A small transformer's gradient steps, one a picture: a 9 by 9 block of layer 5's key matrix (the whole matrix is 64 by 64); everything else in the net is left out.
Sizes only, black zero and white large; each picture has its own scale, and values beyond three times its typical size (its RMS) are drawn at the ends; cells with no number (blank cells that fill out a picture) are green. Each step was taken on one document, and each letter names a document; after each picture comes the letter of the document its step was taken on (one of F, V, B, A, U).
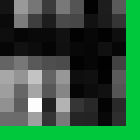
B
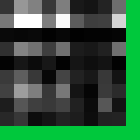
B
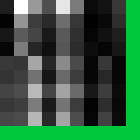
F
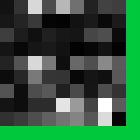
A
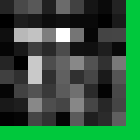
A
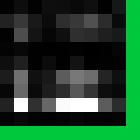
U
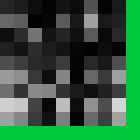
B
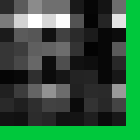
B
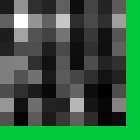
B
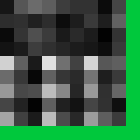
A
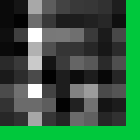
A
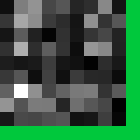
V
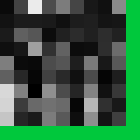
A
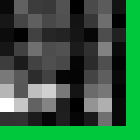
V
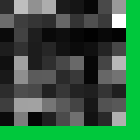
F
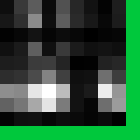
V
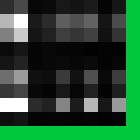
U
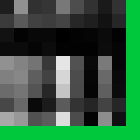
F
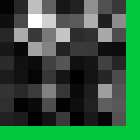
V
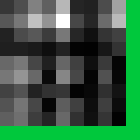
F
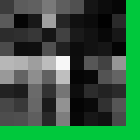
F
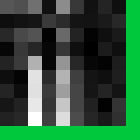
F
